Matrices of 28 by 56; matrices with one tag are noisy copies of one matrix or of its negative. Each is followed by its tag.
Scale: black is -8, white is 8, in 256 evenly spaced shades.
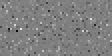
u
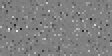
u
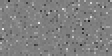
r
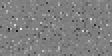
u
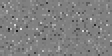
u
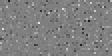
r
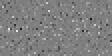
u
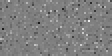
r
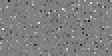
r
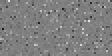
r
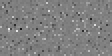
u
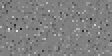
u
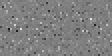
u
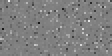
r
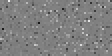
r
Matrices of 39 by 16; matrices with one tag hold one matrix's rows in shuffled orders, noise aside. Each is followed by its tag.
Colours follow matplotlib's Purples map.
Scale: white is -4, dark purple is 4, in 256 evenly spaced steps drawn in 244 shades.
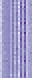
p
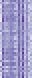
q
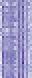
q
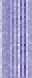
p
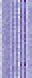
p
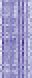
q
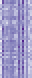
q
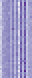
p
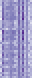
q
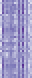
q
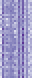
q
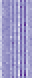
p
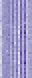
p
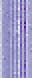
p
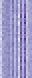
p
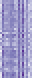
q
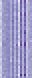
p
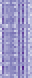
q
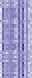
q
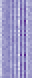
p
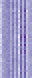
p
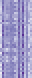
q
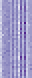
p
